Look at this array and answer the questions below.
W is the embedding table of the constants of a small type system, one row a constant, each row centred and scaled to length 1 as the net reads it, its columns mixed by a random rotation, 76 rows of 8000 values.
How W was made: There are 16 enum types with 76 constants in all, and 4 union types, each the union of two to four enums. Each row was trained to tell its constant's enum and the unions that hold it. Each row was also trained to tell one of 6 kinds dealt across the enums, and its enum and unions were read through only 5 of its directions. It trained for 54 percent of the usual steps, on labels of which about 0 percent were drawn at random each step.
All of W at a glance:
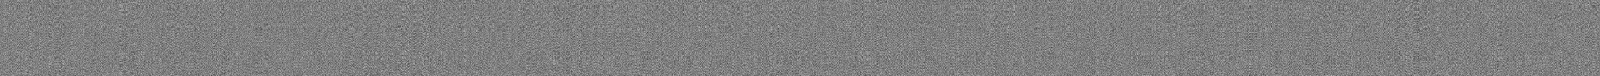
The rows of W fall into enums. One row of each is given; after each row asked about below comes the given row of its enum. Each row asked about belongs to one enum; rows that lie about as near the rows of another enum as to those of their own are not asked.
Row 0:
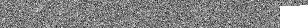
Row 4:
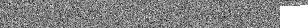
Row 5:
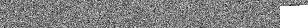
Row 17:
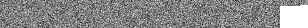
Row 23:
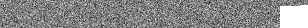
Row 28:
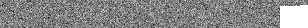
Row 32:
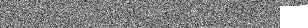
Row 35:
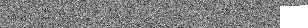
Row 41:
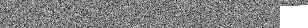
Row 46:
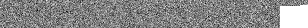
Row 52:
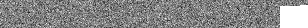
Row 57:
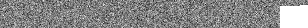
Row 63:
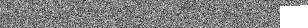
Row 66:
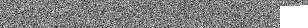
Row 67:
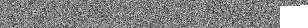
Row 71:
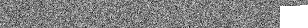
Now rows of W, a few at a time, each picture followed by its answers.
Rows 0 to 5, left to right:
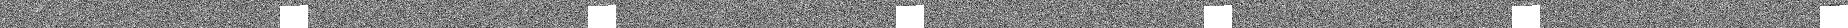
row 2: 17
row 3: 32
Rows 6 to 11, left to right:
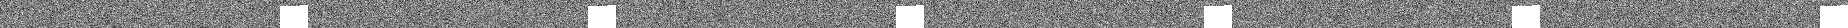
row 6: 5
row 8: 57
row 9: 32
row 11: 71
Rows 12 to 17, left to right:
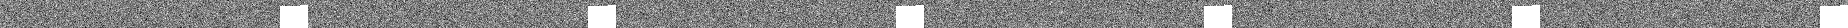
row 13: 57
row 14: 57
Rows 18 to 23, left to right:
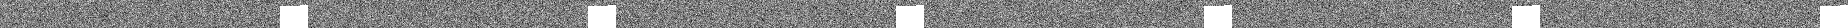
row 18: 52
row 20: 46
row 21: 32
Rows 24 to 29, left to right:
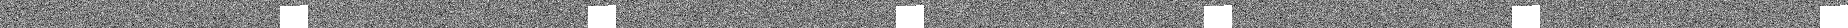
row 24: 71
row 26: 66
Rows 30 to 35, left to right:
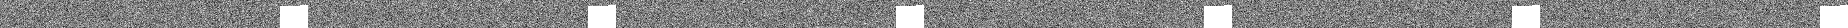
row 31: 46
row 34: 71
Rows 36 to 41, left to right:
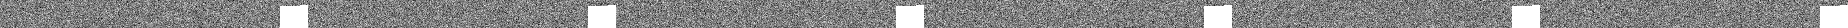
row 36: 71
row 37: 41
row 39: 5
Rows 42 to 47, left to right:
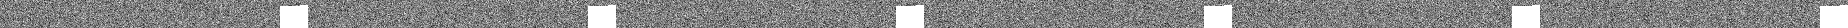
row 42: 28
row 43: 46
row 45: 66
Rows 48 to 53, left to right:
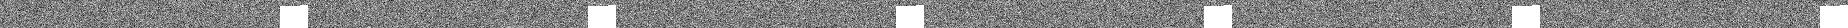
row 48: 71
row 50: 5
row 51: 52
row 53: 57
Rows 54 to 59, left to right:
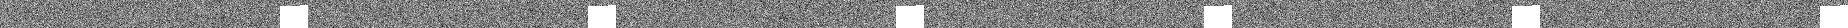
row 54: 52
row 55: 46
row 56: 32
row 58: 52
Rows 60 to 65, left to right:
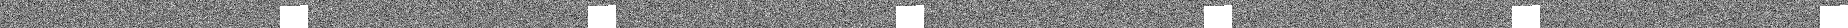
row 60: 35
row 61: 66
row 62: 28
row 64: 66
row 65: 41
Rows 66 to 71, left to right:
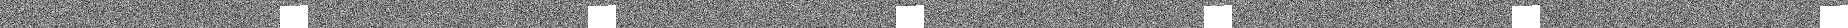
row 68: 5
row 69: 66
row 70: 52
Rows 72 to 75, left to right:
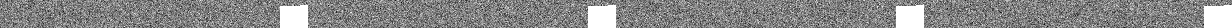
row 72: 35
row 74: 46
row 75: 41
